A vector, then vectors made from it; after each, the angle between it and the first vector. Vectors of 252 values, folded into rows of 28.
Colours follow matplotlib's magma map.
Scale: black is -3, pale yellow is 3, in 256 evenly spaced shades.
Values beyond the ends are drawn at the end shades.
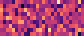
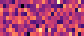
nearly parallel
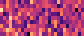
partly aligned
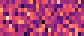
nearly parallel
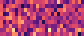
nearly parallel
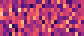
partly aligned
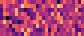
nearly opposite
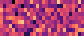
nearly parallel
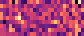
partly aligned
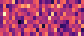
partly opposed
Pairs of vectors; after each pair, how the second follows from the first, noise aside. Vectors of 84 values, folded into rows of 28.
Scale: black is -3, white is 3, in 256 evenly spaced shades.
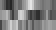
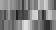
reversed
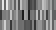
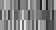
wrapped around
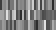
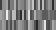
copied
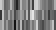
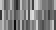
copied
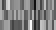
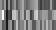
wrapped around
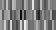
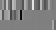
partly zeroed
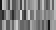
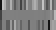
partly zeroed
